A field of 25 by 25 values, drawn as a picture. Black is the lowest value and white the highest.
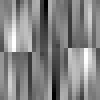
The grain runs up and down. On average the colour sits 50% of the way up the scale. No overall slope runs across the table. A half turn leaves it unchanged.
